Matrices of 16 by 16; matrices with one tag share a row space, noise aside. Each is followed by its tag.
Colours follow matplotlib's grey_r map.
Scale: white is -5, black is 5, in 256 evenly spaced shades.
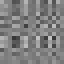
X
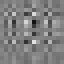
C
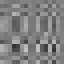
X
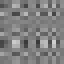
X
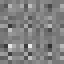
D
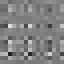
D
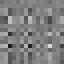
D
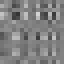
X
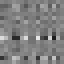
X
